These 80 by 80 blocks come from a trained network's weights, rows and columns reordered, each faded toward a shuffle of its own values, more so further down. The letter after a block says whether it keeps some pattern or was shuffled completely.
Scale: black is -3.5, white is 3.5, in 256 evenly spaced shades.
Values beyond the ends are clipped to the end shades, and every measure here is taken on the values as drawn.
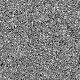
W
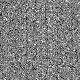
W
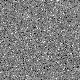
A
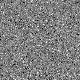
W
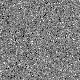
A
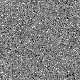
A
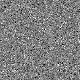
W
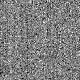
W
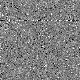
W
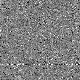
W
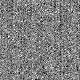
W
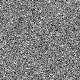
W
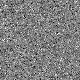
A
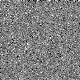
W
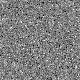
A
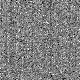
W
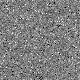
A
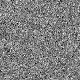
W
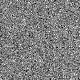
W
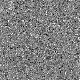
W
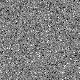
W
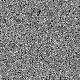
A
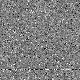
W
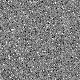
A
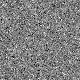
A
